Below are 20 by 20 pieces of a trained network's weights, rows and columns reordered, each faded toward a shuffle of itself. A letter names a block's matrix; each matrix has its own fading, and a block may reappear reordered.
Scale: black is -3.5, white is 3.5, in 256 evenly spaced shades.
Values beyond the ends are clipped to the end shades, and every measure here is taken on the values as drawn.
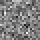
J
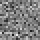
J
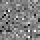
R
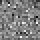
R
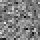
R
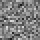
J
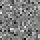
R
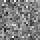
J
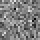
R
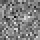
J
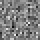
J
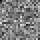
J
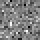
R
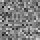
J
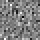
R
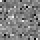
R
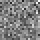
J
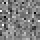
R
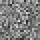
J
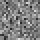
J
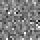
R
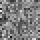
J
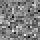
R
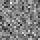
J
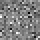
R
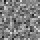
J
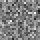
J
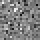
R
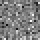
R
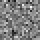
J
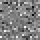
R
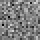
R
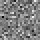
J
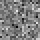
J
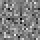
R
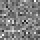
R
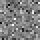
R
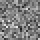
J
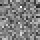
J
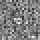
J
